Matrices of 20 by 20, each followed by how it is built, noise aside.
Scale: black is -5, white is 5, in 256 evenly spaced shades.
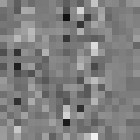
uneven columns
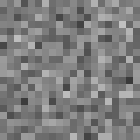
noise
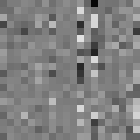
uneven columns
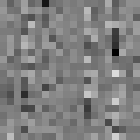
uneven columns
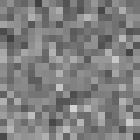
noise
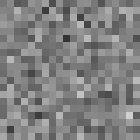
noise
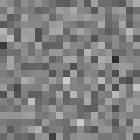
noise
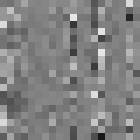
uneven columns
